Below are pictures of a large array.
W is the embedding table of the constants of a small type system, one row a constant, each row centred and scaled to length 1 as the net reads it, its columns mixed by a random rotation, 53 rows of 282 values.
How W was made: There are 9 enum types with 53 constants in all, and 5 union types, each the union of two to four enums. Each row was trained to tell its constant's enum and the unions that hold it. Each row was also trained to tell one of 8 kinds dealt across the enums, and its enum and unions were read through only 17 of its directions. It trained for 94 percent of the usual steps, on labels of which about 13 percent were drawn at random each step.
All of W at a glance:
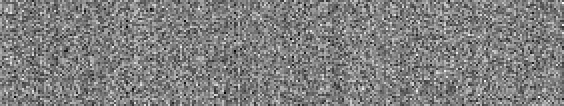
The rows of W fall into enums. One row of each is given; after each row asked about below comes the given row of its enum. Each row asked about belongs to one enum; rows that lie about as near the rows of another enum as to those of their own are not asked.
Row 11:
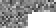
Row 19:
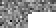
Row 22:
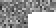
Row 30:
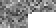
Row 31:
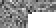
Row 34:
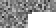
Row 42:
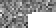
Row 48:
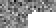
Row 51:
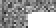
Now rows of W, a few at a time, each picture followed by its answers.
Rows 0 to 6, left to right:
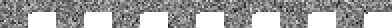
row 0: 30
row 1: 48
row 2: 34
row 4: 22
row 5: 22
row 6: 31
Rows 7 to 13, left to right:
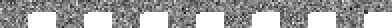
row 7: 51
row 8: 42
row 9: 48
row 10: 42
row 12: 34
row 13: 31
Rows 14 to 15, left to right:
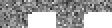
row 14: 11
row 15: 48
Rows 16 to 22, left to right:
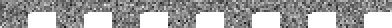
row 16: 22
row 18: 42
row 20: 31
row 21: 42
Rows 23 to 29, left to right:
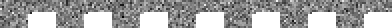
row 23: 51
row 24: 51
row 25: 48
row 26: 34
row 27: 51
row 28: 30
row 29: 22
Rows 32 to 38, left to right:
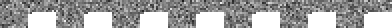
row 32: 30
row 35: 11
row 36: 11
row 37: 34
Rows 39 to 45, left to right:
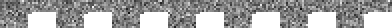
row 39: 48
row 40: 51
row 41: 42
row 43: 34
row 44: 34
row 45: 51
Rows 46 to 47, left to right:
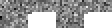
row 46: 51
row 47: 42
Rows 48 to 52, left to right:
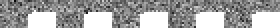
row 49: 31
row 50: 11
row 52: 11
